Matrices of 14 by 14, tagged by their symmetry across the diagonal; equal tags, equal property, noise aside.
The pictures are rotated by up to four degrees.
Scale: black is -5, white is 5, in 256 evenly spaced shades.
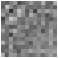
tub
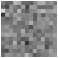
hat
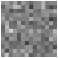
hat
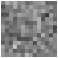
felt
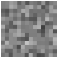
felt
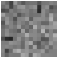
tub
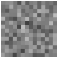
felt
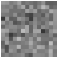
hat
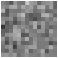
felt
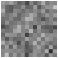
tub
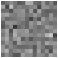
hat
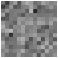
tub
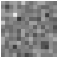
tub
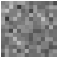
tub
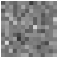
hat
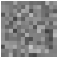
felt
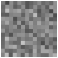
hat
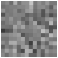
felt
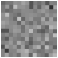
tub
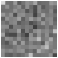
tub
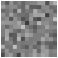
felt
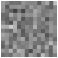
hat
